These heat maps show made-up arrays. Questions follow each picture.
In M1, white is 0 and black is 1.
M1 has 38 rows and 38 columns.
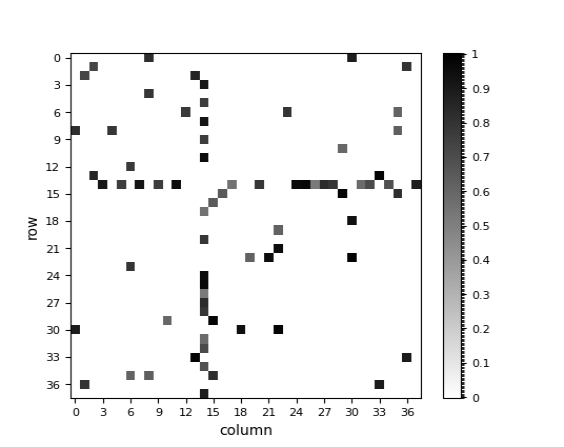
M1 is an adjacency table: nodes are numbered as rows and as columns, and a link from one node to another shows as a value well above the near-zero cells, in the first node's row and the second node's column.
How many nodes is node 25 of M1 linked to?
1
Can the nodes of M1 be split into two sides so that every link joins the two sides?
no
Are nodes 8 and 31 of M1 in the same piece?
no
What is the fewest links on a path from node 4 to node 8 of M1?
1
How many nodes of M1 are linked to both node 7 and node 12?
0
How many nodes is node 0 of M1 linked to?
2
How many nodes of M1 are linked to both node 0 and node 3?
0
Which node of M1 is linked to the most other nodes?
node 14
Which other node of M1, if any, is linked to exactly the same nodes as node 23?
node 12
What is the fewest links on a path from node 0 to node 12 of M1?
4
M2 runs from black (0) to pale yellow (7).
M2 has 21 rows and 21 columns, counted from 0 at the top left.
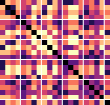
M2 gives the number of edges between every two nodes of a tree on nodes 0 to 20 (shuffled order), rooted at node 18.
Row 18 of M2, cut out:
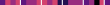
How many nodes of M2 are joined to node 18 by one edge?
2
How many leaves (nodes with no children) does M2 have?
11
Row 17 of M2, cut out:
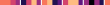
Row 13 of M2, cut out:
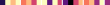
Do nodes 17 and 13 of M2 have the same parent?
no
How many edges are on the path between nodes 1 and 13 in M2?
7
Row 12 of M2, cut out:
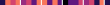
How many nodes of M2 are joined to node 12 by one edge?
3
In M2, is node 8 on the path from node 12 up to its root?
no
